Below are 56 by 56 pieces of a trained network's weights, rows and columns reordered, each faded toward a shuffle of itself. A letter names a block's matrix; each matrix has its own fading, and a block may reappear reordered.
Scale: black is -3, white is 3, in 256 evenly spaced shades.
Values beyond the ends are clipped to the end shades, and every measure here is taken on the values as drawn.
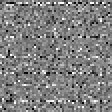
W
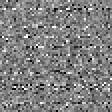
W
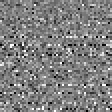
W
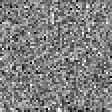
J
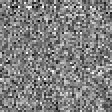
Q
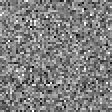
J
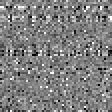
W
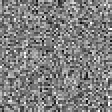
Q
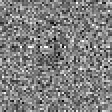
Q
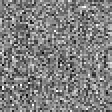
Q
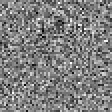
Q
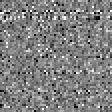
W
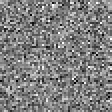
J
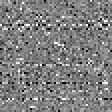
W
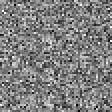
Q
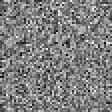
Q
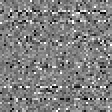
W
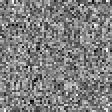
Q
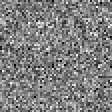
J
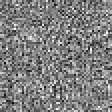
Q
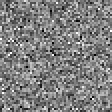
J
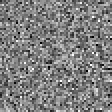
J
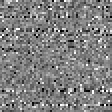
W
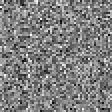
Q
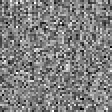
Q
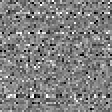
W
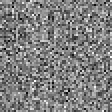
Q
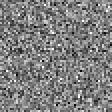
J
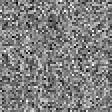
Q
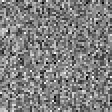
Q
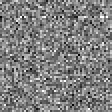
Q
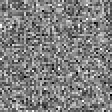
Q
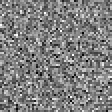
J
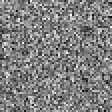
Q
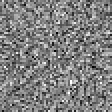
Q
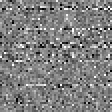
W
